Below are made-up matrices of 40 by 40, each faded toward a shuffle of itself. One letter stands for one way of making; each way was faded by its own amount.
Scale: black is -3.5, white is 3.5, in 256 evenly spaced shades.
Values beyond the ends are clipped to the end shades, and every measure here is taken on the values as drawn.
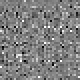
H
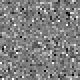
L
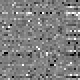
H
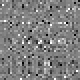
H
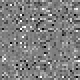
H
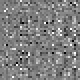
H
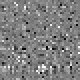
H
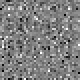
H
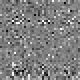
H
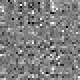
H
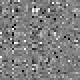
H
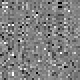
H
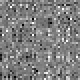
H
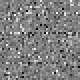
L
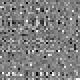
H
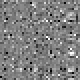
H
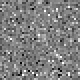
L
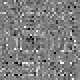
H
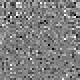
H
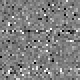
L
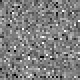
L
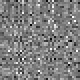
H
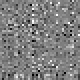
H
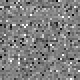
L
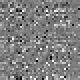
H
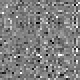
H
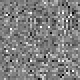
H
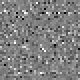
L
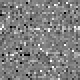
L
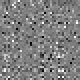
H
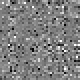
H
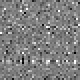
H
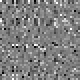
H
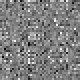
H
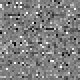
L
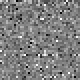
L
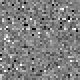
L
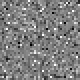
L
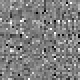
H
